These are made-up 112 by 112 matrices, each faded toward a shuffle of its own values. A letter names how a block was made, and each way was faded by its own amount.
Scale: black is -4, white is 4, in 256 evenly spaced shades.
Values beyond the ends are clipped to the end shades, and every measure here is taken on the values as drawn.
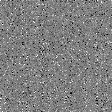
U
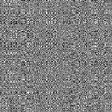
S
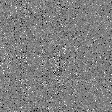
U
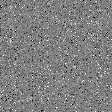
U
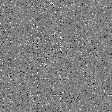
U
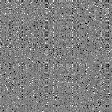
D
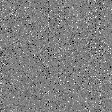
U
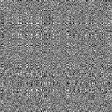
S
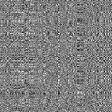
S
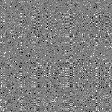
D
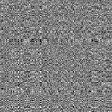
S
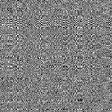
S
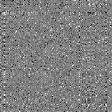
D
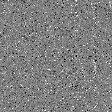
U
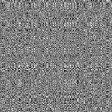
S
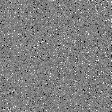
U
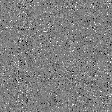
U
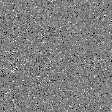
U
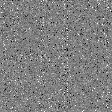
U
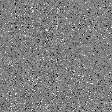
U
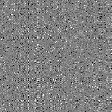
D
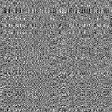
S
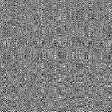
S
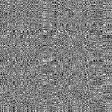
S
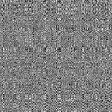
S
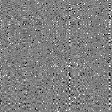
D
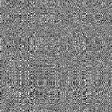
S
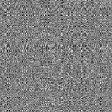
S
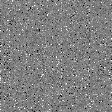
U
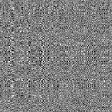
S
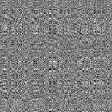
S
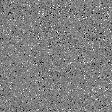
U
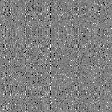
D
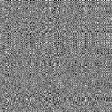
S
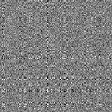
S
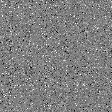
U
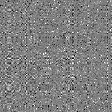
D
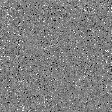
U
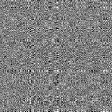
S
